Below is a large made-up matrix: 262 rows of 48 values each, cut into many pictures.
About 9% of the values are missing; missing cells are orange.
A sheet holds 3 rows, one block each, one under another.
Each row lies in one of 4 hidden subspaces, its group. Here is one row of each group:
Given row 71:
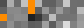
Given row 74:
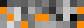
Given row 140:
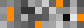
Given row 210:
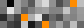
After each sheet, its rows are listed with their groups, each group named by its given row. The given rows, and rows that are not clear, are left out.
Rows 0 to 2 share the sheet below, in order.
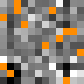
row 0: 71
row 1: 71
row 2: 74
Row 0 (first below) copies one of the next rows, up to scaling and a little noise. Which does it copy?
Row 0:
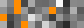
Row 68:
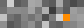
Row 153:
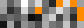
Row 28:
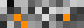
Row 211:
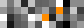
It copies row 211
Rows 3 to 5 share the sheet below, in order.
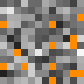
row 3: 74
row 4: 210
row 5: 140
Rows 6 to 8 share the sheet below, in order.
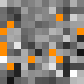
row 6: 74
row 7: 210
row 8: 74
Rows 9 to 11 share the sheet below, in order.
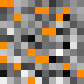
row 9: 140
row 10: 140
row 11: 140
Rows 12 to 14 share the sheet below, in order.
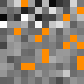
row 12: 140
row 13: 71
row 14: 140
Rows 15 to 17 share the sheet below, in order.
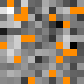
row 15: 74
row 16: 74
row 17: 210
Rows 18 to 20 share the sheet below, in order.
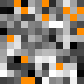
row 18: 74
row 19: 74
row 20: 140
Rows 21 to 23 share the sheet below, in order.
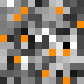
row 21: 210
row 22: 140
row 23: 71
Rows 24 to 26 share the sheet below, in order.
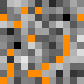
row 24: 140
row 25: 210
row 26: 71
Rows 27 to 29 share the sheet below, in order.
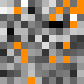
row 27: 74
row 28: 71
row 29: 140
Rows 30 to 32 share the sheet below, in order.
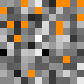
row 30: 71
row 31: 71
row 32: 210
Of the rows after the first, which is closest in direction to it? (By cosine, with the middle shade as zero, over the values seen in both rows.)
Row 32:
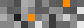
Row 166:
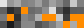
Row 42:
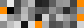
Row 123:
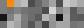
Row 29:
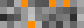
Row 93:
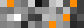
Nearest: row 42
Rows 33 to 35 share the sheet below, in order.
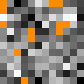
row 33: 140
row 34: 210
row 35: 210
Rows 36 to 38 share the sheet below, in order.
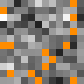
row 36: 140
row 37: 140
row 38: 74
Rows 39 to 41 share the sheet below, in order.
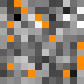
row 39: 210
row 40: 71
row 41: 140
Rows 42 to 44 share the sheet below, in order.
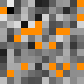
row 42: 210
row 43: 71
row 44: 71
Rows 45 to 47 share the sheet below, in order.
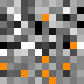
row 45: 210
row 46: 140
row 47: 140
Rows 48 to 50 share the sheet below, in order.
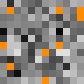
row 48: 71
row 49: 71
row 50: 210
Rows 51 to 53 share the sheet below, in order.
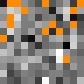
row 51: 74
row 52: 140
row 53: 71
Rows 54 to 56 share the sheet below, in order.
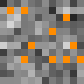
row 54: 74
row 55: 140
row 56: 140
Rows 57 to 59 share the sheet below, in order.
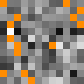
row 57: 71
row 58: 71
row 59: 74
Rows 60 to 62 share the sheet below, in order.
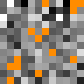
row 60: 71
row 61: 210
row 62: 210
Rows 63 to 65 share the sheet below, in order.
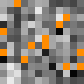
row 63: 71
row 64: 71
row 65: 74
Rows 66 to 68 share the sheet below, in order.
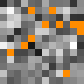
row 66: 74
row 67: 140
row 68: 71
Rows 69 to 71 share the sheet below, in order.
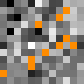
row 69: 210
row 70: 71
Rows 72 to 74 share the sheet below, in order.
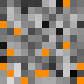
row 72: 71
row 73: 71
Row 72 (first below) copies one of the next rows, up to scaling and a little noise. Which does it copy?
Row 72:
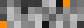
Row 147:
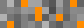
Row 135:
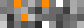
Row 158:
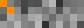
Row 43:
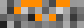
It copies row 158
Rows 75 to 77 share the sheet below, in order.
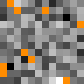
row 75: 140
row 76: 210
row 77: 74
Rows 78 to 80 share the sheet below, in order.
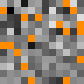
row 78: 74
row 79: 71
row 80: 74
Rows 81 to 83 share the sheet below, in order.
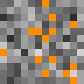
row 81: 140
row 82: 210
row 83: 74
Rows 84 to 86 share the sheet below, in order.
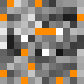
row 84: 140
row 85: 71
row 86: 140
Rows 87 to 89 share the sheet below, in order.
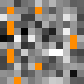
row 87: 140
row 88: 74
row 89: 74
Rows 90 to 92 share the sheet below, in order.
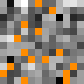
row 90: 71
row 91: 74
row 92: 140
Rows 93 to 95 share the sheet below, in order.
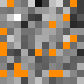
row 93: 210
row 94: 210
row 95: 210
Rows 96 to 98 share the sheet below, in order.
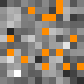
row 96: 74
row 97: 140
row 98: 210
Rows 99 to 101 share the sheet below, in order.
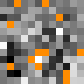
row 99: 140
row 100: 71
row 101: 210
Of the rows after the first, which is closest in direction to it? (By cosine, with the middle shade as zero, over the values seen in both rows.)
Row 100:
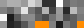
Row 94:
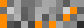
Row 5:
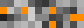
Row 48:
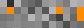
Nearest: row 5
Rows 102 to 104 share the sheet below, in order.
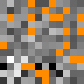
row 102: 210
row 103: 140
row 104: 140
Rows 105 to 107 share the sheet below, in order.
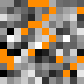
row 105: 140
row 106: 210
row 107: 140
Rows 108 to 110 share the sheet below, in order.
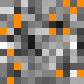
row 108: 74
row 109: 140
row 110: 74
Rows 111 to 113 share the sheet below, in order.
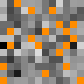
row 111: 71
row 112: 140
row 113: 210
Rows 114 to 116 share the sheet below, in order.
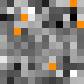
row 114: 140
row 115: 140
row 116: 74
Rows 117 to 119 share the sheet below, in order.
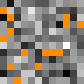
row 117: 140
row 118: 140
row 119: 140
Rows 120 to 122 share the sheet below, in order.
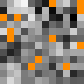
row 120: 140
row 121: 74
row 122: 74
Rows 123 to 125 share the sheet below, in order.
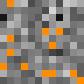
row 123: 71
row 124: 74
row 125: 140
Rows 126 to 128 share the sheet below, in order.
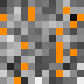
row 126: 74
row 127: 74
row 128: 210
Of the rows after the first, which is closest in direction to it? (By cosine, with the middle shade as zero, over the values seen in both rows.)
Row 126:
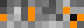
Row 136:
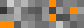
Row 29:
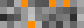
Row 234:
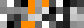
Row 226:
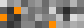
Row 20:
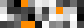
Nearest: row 136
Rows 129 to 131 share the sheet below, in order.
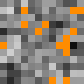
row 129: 74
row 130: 74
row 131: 74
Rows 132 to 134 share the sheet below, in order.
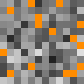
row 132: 210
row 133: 210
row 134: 140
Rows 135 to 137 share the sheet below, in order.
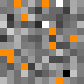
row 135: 71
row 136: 140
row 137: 140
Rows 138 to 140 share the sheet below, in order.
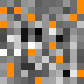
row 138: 210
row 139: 71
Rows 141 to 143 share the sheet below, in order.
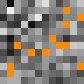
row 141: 210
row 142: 74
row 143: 74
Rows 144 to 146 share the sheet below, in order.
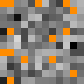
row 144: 210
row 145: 74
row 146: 71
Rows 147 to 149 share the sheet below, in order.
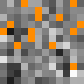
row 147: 71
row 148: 140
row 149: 74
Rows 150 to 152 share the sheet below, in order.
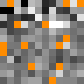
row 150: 74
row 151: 140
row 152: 71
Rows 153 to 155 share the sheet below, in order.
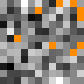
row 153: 71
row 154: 210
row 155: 74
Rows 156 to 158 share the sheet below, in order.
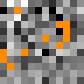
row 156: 140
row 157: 71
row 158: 71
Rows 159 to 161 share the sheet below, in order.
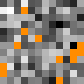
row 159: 74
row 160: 74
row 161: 74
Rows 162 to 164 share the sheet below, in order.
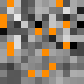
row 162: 210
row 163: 74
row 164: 74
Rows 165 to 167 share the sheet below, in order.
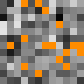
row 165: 71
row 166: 74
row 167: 210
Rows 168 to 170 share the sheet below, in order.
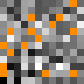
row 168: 210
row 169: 210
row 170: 71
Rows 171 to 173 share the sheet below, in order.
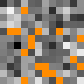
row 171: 74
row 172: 210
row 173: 210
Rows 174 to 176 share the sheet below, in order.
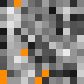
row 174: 74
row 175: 71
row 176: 140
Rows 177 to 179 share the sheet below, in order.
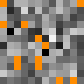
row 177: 71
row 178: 71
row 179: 140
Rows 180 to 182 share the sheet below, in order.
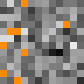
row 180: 140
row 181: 74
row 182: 210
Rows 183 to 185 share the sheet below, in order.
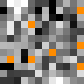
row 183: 140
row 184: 210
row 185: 74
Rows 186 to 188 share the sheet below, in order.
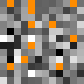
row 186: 210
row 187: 140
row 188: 71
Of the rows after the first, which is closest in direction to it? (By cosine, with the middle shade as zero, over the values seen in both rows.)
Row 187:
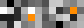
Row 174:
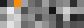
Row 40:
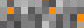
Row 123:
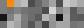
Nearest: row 40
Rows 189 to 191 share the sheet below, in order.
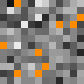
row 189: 210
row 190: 210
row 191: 140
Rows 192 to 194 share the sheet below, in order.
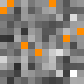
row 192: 74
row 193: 74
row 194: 74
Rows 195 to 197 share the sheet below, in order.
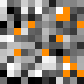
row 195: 71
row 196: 74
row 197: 210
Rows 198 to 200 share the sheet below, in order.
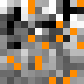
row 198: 74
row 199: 210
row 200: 74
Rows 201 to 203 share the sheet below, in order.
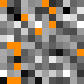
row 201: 210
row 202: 74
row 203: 140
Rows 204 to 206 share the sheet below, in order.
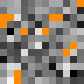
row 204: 210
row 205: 210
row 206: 74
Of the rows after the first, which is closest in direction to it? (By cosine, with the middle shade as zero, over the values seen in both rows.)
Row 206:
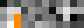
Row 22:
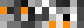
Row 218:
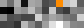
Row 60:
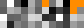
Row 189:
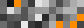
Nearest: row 189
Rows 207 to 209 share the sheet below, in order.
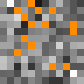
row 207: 210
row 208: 71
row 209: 74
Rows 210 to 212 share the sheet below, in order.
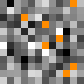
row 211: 71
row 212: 71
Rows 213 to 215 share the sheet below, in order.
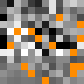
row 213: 71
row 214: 140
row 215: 71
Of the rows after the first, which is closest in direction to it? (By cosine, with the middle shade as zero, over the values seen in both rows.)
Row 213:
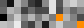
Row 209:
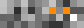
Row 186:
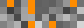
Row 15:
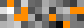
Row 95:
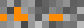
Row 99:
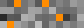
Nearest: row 99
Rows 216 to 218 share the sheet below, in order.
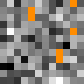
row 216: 71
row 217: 140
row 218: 74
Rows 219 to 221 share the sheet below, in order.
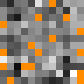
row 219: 210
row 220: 74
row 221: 74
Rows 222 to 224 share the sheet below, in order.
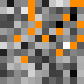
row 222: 140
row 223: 140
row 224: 140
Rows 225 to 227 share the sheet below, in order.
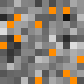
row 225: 140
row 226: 74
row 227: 210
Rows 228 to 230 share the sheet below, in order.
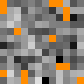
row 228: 74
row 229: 140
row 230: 71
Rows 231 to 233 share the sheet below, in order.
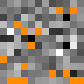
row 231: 140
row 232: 140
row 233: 74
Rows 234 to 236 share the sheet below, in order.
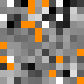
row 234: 71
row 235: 71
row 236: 140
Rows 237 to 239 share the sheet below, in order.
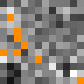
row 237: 74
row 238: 210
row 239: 74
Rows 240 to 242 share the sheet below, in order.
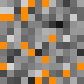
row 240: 74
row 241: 210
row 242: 210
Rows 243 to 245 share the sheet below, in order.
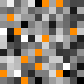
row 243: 210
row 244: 71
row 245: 210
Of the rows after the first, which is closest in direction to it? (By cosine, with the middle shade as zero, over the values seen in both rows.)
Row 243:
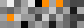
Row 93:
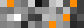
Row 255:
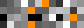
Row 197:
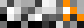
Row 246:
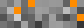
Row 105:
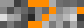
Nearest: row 93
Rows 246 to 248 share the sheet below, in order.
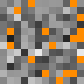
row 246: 210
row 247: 210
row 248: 210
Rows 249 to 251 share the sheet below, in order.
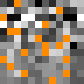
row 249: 140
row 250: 74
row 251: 210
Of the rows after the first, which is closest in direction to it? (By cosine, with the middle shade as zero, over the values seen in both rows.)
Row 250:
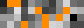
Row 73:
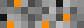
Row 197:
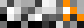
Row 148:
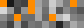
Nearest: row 73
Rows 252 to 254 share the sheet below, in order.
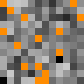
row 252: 140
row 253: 210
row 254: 71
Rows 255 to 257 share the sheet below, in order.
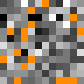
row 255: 71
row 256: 210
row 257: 71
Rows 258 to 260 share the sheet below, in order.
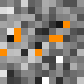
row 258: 74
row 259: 210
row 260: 71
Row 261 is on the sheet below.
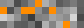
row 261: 140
